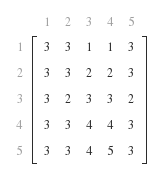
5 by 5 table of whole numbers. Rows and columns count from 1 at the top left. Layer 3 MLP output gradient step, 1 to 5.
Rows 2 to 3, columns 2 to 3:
3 2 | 2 3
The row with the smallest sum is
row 1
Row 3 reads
3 2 3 3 2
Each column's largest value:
3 3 4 5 3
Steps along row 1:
same down same up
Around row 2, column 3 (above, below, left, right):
1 3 3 2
